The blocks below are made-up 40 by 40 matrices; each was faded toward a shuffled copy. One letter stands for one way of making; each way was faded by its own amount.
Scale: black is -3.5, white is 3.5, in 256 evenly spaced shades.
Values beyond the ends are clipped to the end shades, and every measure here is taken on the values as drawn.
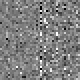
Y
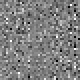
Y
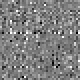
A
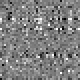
A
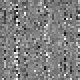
Y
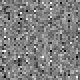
Y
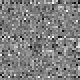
A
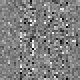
Y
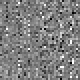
Y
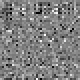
A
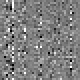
Y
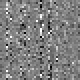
Y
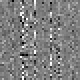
Y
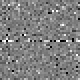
A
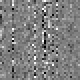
Y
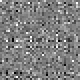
A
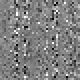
Y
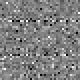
A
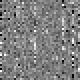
Y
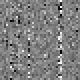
Y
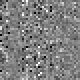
Y
